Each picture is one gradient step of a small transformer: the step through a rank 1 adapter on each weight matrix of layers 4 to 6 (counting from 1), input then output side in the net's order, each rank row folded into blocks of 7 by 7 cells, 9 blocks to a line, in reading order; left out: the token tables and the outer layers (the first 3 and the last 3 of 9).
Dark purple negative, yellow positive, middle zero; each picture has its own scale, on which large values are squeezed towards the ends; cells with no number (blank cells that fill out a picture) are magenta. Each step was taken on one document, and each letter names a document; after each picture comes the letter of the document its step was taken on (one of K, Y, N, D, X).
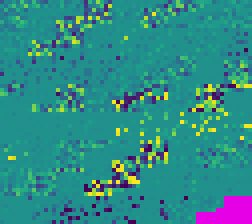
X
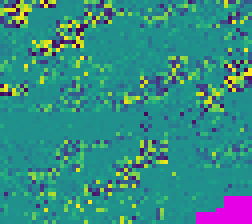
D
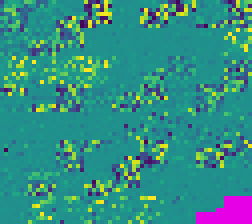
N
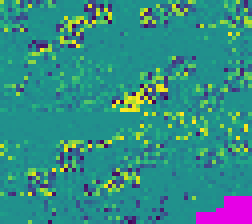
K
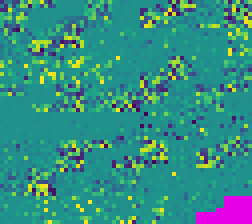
D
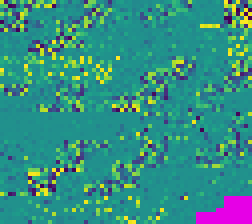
D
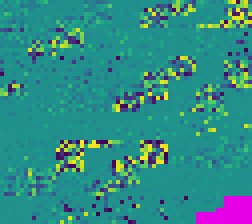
X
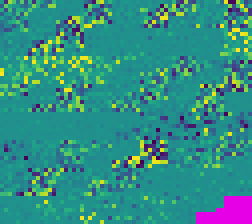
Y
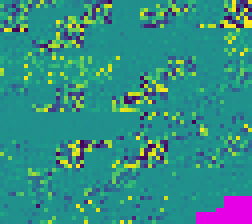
K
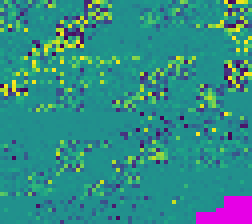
Y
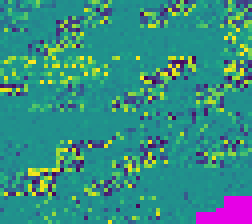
K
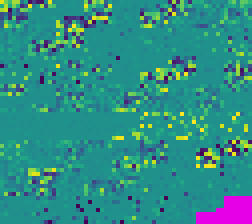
K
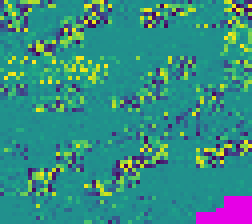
N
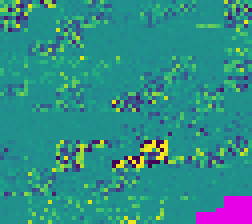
D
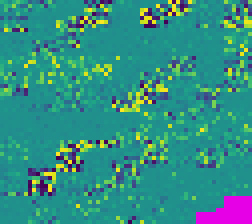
K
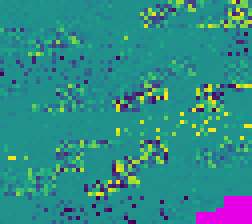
X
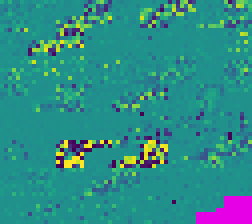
Y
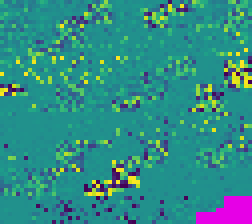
X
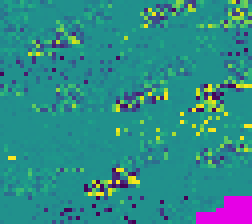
X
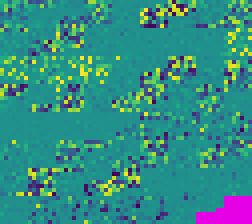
K
